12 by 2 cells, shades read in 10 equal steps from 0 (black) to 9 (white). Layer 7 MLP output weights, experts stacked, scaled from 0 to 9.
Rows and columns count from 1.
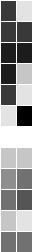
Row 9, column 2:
4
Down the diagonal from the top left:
2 2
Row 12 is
4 4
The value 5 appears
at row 9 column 1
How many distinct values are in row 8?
1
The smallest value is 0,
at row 6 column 2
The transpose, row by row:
2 2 1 1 2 8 9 7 5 4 7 4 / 8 2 1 7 8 0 9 7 4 3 8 4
